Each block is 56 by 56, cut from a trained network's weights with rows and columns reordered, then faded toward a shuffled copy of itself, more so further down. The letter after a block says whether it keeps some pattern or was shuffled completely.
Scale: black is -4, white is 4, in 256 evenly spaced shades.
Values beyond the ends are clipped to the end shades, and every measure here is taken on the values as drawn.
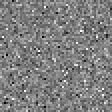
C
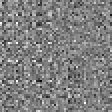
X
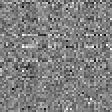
X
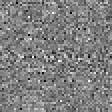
X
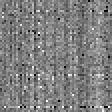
X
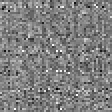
X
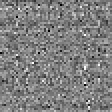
X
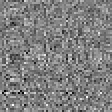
X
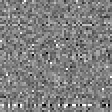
X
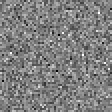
C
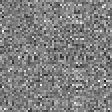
X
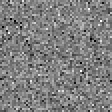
C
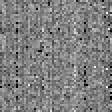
X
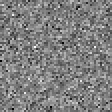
C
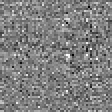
X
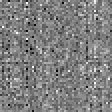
X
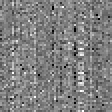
X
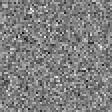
C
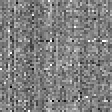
X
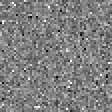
C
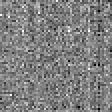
X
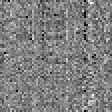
X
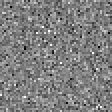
C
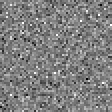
C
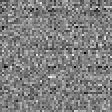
X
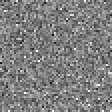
C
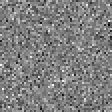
C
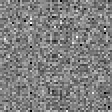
X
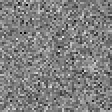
C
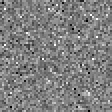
C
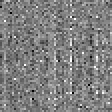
X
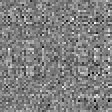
X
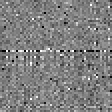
X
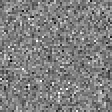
C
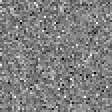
C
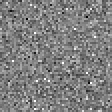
C
